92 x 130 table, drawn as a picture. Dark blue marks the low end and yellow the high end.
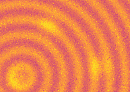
The halves do not mirror each other. Three bumps rise from the field. On average the colour sits 70% of the way up the scale. The values follow a bell shape. There is no overall slope. Concentric rings centre on the bottom left.
